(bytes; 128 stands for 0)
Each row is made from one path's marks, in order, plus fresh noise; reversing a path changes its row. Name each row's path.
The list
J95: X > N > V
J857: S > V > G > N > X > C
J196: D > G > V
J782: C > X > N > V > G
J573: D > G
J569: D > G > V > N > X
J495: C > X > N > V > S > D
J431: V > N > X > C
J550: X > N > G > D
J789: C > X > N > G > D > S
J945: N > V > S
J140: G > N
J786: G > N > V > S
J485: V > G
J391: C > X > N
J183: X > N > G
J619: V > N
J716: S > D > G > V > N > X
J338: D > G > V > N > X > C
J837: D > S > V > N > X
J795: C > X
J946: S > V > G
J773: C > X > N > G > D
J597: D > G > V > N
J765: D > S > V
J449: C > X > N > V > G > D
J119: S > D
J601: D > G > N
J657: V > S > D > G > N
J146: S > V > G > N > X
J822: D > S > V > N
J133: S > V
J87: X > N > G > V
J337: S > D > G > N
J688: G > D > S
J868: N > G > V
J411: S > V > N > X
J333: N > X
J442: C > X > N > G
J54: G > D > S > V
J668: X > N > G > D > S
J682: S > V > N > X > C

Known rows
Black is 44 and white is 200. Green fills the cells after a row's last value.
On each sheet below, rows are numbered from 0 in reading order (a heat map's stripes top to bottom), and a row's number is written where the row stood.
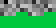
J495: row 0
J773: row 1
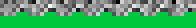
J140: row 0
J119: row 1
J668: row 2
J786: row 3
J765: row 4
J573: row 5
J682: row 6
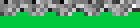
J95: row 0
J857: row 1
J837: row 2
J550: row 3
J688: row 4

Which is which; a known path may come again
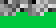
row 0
J668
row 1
J133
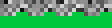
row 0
J146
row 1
J140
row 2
J54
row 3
J333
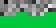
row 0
J431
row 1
J337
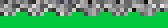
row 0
J597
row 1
J196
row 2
J601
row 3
J391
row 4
J87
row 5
J795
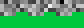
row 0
J773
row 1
J573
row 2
J495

